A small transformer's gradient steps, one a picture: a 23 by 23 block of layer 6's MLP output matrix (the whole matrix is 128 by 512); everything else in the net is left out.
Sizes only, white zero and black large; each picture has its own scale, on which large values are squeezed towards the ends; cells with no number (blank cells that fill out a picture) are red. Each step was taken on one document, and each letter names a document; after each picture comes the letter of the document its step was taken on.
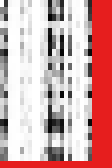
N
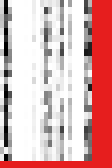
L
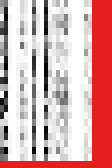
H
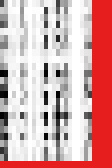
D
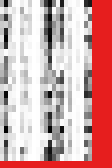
N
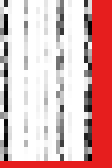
L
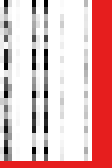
H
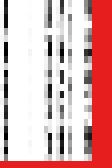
N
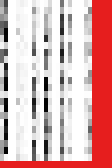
H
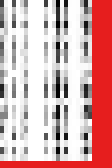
D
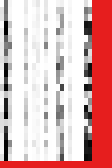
L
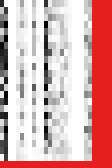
H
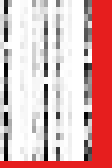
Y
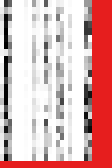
L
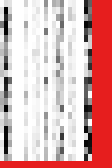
L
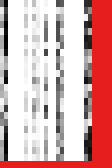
L
